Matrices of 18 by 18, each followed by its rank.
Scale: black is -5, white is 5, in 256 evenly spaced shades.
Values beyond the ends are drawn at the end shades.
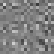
three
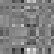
two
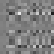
two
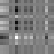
one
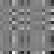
one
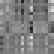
two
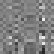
three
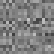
three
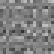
three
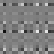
one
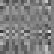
two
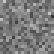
full rank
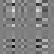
one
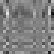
two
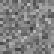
full rank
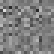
three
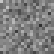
full rank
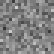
full rank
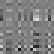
two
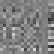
three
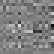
three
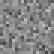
full rank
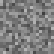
full rank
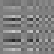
one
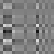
one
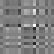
one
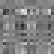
two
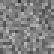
full rank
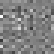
three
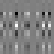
one
